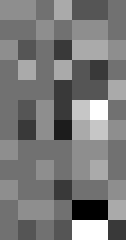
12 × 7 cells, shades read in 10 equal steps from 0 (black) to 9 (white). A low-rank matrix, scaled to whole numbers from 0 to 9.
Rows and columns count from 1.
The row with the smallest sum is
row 11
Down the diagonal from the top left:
5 4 4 6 3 9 5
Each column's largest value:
5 6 5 6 9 9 6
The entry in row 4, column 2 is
6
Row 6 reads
4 3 5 2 7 9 4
